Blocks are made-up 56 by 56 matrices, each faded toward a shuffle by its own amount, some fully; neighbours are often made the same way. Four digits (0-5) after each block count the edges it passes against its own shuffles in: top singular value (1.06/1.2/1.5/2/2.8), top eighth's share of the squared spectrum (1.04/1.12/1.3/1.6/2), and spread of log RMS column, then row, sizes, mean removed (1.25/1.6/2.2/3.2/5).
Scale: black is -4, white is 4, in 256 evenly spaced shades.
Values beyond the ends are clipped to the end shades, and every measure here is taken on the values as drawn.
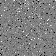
1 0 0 0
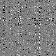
2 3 2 2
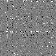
2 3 2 2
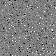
0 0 0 0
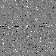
2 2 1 1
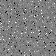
0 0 0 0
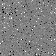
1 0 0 0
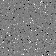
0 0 0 0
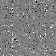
2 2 1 0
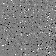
1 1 1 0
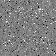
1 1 0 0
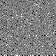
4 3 1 1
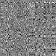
4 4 2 2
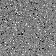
0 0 0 0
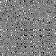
4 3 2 2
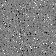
1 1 0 0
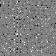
3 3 1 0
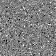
0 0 0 0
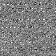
1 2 0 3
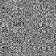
4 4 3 2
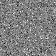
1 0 0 0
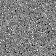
1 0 0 0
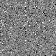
3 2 1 1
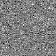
3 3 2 1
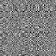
4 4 2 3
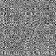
4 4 2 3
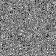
3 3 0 1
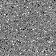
0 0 0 1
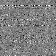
2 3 0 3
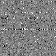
3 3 1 2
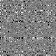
4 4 2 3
